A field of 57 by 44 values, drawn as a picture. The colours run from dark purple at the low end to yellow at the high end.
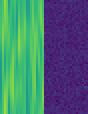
The table splits into one row of 2 panels. Panel 1,1: high, streaked downward. Panel 1,2: very low, fine-grained, faint in contrast.
